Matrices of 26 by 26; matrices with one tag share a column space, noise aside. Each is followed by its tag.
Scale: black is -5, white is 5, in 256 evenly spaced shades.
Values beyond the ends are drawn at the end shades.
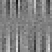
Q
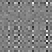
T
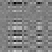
T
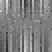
Q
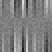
Q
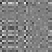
T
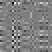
T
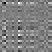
T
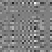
T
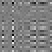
T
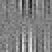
Q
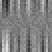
Q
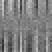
Q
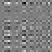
T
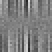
Q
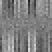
Q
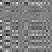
T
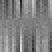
Q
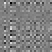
T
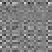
T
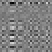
T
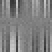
Q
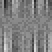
Q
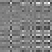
T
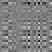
T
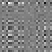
T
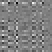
T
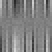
Q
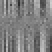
Q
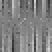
Q
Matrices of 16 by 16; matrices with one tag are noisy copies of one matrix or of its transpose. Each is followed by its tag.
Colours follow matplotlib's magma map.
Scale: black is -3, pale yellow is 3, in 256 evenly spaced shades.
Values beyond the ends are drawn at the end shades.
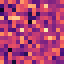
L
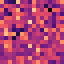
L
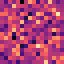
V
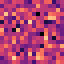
V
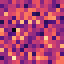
V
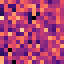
L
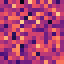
V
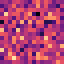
V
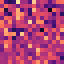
L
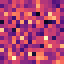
V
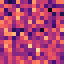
L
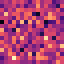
V
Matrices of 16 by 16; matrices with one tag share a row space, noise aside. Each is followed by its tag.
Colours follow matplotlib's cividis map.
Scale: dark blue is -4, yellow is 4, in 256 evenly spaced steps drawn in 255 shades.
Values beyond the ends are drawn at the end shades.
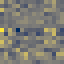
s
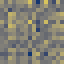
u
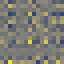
u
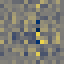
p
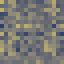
s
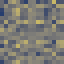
s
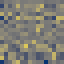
s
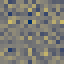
u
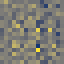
p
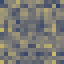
s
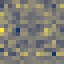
s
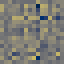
p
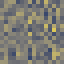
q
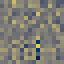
p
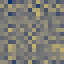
u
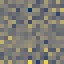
u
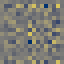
q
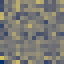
s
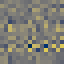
u
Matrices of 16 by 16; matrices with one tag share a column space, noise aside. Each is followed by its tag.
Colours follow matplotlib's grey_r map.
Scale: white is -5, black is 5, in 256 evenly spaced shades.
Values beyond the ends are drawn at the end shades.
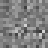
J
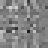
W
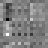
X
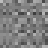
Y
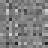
X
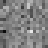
W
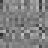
J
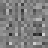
X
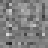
X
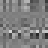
J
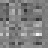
X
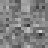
J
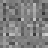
X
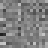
X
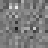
W
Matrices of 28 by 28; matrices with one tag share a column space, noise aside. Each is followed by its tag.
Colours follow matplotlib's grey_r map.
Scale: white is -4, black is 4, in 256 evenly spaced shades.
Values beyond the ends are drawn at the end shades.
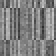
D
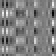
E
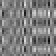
E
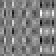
E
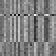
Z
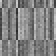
D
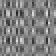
E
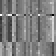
Z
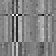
Z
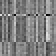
Z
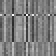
Z
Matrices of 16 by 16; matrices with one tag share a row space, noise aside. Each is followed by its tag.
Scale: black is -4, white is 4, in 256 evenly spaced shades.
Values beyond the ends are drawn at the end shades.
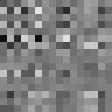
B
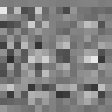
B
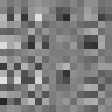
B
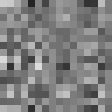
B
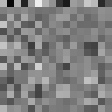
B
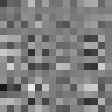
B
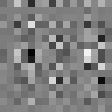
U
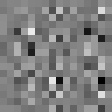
U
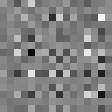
U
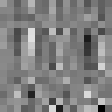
U
